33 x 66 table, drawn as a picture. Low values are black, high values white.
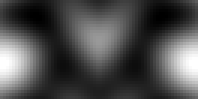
Mirror symmetry: left to right. Histogram: skewed, a long tail of high values. Calmest part: bottom middle. Lone odd cells: none. Grain: smooth. Average level on the scale: 30%.
